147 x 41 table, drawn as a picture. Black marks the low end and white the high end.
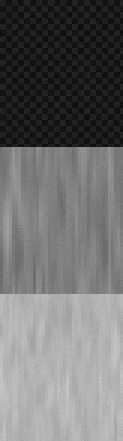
The table splits into 3 rows of 1 panel. Panel 1,1: very low, checkered, faint in contrast. Panel 2,1: middling, streaked downward, faint in contrast. Panel 3,1: high, streaked downward, faint in contrast.
